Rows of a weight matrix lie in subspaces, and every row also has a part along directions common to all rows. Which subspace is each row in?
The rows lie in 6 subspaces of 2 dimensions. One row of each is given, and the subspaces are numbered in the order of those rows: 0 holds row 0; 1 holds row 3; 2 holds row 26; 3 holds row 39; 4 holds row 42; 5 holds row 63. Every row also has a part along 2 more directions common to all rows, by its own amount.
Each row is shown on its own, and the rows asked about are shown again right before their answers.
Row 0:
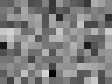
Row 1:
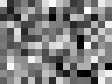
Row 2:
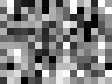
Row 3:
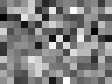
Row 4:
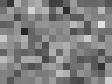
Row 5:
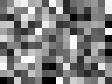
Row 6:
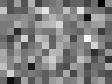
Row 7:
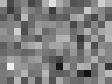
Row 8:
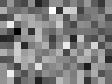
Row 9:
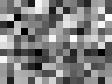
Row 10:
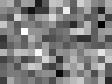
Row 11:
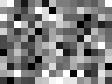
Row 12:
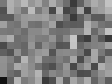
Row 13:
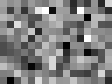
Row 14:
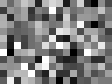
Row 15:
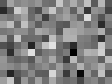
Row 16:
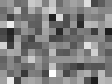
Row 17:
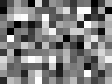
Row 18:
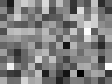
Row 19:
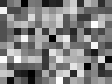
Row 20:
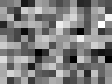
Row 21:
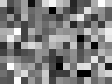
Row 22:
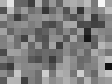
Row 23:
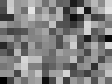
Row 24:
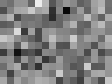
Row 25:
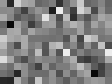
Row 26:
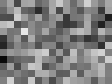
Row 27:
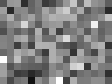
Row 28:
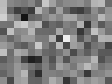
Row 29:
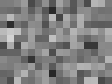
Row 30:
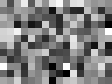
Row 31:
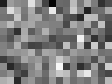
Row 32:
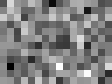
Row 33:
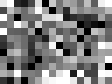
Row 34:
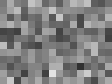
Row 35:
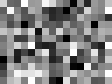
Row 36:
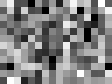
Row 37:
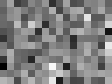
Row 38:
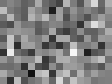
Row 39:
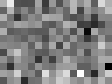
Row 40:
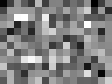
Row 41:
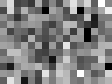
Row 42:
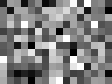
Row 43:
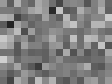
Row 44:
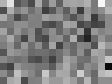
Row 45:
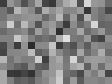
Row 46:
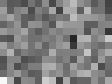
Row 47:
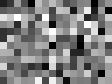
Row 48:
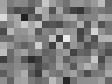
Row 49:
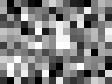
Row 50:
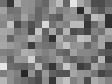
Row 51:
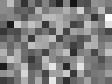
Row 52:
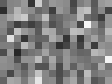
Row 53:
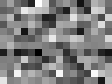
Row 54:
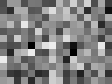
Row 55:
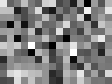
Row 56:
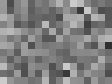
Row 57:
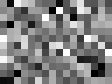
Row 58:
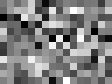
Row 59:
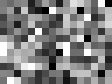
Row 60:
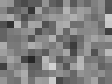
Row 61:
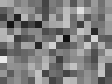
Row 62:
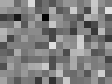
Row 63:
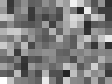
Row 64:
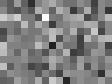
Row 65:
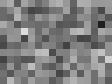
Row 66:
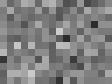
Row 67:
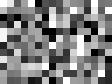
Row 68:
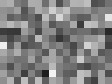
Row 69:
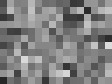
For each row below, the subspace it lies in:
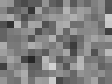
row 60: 5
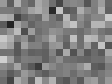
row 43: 2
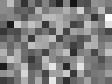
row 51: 5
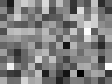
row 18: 3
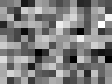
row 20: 2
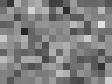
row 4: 2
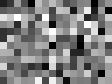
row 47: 1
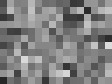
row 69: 5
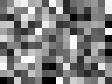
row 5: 5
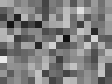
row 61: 1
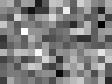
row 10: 2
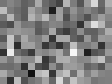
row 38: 4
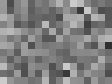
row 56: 5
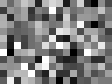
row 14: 4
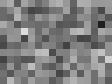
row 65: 2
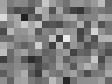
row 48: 1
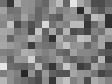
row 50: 5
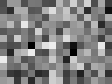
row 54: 4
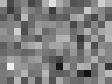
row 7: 0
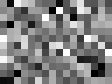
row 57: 2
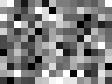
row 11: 3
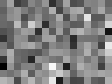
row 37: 5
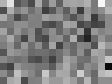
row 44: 3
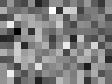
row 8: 2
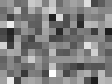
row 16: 0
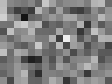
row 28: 1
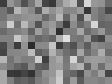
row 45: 4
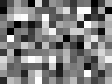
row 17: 1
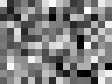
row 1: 0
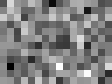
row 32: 0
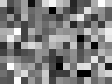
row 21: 0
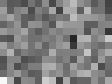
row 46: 5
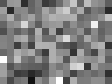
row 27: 4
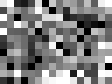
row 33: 3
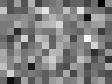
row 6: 3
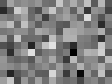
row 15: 4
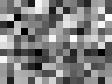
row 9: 2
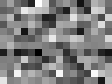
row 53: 2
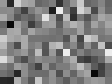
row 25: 2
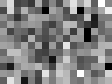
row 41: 3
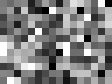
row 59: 3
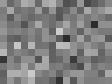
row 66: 4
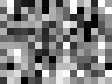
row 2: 3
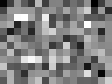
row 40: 1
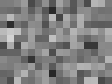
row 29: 0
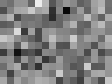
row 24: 2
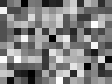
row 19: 4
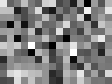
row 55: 4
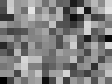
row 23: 5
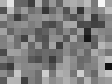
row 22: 3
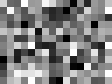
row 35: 4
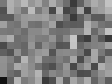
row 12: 5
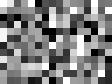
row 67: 1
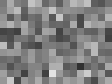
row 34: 0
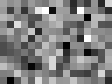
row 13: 3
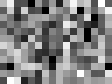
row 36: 3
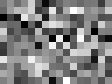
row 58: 1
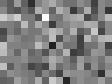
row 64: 1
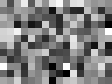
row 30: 5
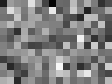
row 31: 0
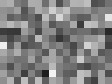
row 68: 0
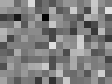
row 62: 1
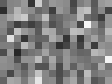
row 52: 1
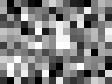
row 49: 0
